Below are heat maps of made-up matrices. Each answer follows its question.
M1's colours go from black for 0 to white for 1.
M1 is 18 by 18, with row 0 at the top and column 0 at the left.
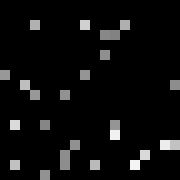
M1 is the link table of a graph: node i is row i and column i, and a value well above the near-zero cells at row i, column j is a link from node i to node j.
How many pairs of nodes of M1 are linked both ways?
1
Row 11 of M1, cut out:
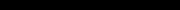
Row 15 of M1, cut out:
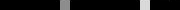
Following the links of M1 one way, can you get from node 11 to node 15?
no
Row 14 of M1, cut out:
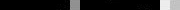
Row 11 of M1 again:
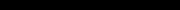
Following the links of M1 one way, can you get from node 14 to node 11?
yes
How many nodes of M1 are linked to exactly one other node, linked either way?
2
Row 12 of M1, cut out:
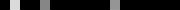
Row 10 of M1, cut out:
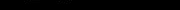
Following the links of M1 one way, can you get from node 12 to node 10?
no
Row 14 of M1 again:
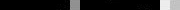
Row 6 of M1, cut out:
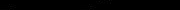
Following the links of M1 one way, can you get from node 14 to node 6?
yes
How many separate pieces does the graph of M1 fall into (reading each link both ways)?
1
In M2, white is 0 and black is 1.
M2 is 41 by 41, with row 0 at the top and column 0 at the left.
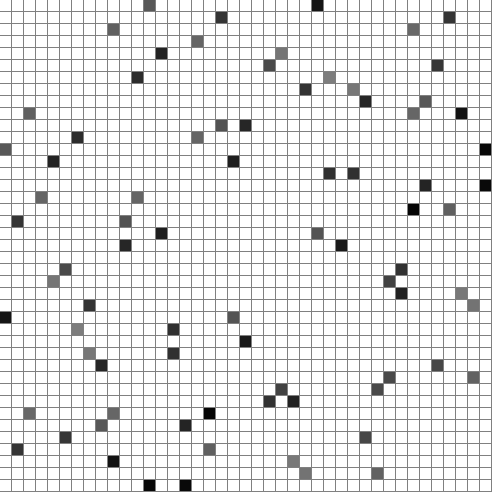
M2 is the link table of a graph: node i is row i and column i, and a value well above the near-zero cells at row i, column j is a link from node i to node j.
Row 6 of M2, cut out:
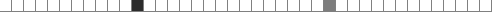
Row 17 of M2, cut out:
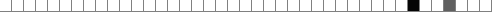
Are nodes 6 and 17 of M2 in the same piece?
yes
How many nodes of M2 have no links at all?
1
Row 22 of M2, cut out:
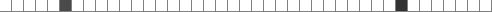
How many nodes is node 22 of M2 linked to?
2
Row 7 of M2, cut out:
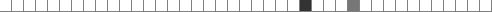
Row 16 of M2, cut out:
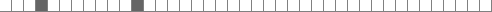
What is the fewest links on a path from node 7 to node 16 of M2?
6
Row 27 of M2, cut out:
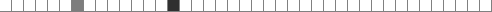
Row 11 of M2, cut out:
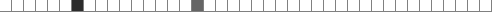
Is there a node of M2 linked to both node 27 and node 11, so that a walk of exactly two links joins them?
yes
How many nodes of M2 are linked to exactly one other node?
2
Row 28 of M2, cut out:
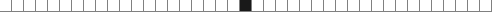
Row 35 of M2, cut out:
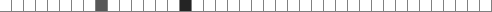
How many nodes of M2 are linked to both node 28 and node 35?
0
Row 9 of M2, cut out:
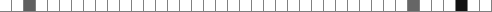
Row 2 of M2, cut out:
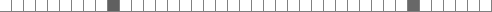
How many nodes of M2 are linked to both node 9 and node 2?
1
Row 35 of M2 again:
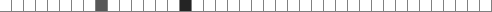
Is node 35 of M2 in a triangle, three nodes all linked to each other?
no
